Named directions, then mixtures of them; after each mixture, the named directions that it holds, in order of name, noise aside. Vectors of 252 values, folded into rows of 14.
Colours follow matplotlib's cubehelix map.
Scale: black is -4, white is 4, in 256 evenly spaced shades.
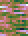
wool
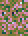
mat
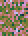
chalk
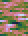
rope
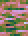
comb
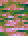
comb, wool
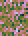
chalk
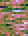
comb, wool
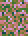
chalk, mat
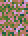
chalk, mat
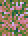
chalk, mat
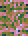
chalk, wool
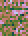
chalk, comb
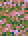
chalk, rope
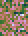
chalk, wool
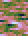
rope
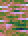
rope, wool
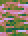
comb, wool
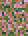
chalk, mat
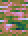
rope, wool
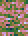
chalk, comb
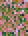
chalk, mat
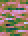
comb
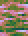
comb, wool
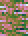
mat, wool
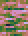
comb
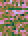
chalk, comb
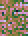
mat, wool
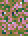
mat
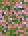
comb, mat
